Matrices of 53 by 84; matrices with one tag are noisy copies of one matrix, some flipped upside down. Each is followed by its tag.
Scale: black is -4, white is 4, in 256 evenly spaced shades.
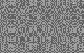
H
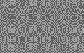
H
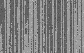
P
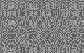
H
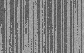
P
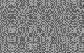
H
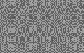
H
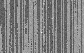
P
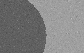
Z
